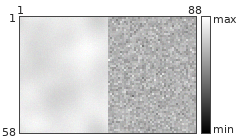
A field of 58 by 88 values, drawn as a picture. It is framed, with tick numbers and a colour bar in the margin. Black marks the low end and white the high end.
It is made of 1 by 2 panels. Panel 1,1: very high, smooth, faint in contrast. Panel 1,2: high, fine-grained.
